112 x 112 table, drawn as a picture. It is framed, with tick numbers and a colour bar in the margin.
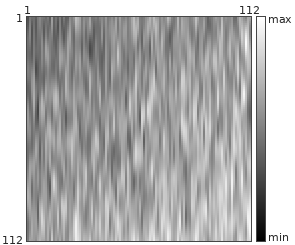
The ninth with the lowest average is the top left. Neither half mirrors the other. There is an overall slope up to the bottom right. The grain runs up and down. On average the colour sits 60% of the way up the scale. The ninth with the highest average is the bottom right.
